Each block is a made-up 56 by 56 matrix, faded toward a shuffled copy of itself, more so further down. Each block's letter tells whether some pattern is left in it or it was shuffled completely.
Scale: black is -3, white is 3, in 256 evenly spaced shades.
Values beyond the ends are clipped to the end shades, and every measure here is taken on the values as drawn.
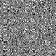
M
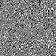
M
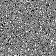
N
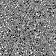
N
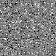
M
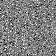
N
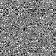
M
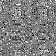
M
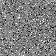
N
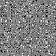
M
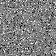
N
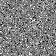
N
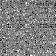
M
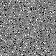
N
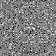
M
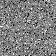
N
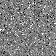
N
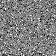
N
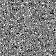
N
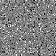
M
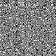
M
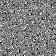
N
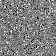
N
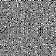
M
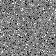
N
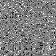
M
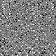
M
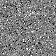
N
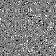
M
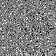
M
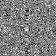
M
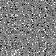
M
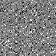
M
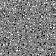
M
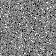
N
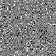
M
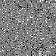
M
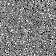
N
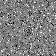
N
